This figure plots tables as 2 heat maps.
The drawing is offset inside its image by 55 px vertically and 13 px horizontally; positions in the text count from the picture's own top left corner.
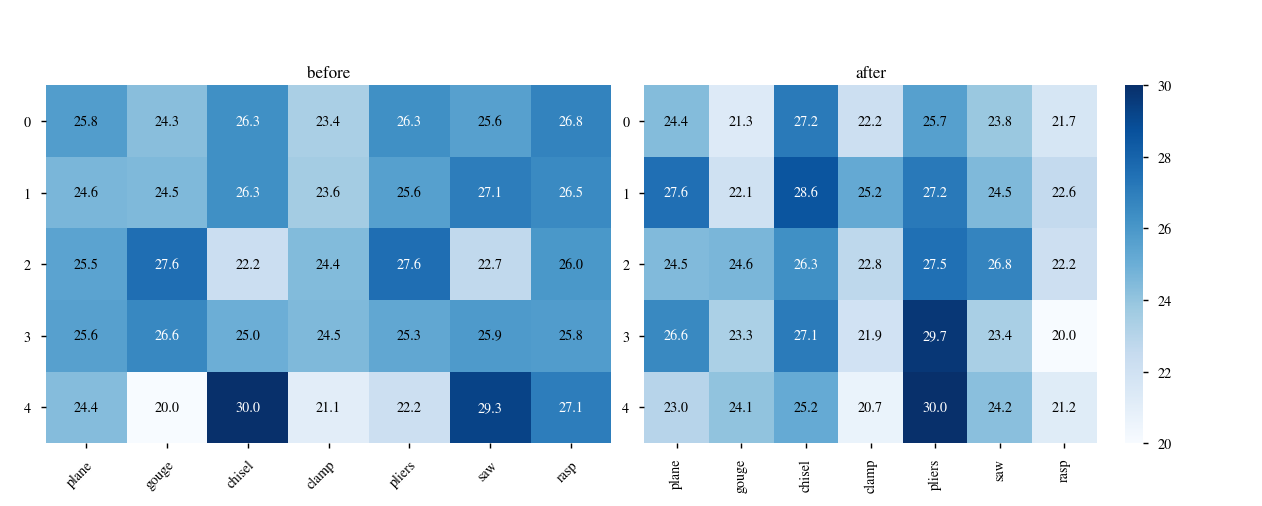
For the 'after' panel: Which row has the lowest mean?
0
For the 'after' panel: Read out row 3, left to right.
26.6 23.3 27.1 21.9 29.7 23.4 20.0
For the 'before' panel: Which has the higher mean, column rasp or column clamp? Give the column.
rasp
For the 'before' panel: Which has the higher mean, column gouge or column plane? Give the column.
plane
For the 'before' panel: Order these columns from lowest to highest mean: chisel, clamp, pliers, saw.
clamp, pliers, chisel, saw
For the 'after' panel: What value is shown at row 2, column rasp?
22.2
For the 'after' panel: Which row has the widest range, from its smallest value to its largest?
3
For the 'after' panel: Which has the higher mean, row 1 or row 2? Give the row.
1
